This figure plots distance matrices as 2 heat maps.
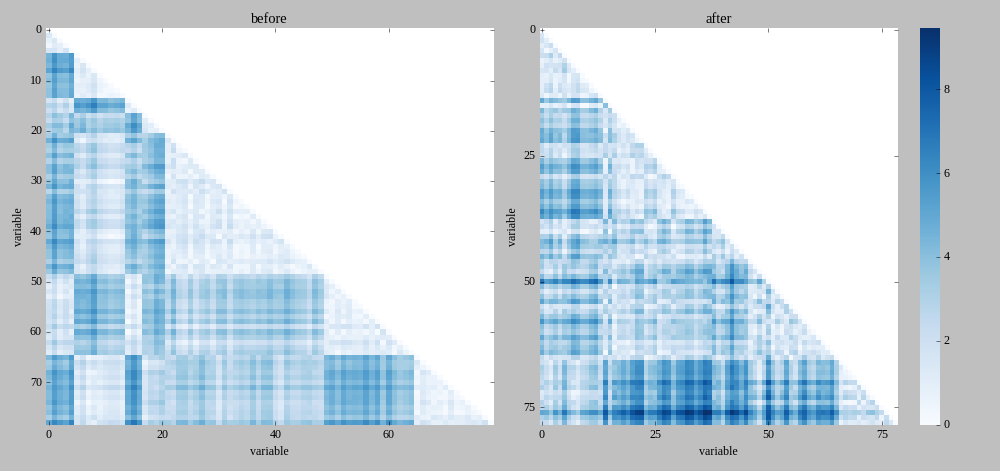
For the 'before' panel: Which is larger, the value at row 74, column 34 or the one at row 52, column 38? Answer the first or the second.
the second
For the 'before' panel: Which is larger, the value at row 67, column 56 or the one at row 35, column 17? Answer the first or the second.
the first
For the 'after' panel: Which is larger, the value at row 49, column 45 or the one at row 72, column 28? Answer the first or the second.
the second
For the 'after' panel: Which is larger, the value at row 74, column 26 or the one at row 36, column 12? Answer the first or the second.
the second
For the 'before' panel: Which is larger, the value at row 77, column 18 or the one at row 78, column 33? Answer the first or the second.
the second
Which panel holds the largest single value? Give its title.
after
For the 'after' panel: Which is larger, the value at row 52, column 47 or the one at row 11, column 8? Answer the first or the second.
the second
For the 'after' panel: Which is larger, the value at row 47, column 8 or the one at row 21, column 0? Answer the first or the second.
the second
